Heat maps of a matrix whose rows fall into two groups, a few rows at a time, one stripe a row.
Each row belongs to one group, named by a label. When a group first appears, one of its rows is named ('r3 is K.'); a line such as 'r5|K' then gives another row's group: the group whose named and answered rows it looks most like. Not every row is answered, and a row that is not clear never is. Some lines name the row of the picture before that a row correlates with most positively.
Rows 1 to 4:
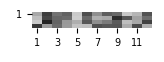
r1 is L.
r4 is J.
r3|L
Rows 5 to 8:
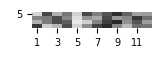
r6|J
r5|L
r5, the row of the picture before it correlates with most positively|2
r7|J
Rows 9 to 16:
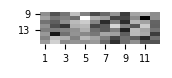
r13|L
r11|L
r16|J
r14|L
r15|J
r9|L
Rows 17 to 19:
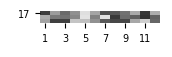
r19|L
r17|J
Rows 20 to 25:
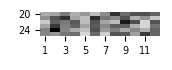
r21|L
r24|L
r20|J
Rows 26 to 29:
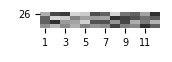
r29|J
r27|J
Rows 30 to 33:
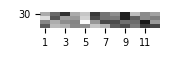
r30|L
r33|J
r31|L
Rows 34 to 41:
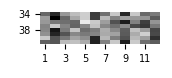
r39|L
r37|J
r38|L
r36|J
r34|L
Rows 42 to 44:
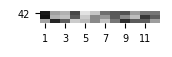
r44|L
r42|J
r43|J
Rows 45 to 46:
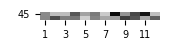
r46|L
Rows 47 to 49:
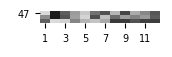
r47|L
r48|L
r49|J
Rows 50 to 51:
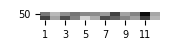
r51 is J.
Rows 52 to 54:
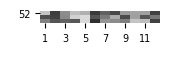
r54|L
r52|L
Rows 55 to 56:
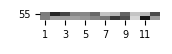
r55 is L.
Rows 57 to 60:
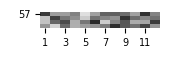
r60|J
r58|L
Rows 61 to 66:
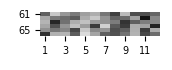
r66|J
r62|J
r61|J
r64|L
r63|L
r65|J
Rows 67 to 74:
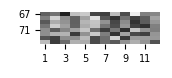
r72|J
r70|J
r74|L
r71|L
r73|L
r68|J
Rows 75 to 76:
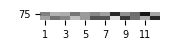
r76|L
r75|J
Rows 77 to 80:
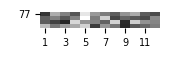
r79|L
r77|J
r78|J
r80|L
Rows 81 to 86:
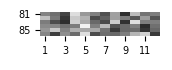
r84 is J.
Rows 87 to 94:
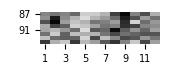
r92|J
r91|J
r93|L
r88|L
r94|J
